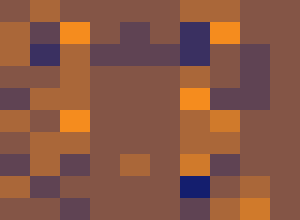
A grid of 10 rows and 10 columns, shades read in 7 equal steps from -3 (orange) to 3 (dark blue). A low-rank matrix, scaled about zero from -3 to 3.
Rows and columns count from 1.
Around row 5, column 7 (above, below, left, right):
-1 -1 0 1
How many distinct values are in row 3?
4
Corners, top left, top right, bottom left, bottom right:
0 0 0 0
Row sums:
-3 -3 6 -1 -2 -7 -4 -1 2 -1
